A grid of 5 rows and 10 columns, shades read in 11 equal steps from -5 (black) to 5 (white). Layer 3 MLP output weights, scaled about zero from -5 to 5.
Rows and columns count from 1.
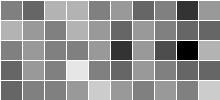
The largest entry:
4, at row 4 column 4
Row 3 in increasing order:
-5 -3 -2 0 0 0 1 1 1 2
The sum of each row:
1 4 -5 2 8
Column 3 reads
2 0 0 0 0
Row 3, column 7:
1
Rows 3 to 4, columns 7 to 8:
1 -2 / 1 0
